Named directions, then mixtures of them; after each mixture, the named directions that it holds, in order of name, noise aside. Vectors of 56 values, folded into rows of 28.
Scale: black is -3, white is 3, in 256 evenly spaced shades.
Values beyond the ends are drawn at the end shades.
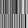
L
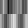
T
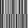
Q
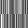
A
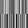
A, L, Q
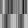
T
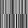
A, Q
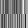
A, L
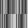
Q, T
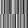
L, Q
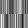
A, T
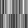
L, Q, T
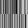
L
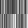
L, Q, T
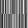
L, Q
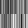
L, T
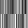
A, Q, T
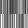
A, L, T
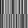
Q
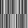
Q, T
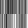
L, Q, T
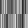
A, Q, T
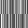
A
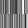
L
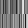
L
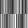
A, Q, T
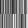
L, Q, T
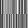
Q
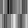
T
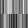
Q, T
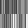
L, T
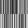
A, L, T
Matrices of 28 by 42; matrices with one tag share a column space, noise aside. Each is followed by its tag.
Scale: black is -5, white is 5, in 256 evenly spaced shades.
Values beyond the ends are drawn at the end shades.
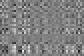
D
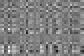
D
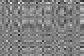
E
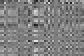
E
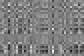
D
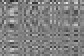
E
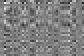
E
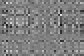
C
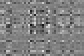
C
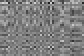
E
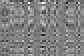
E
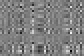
D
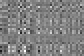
D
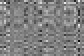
E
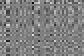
E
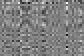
E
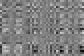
D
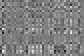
D
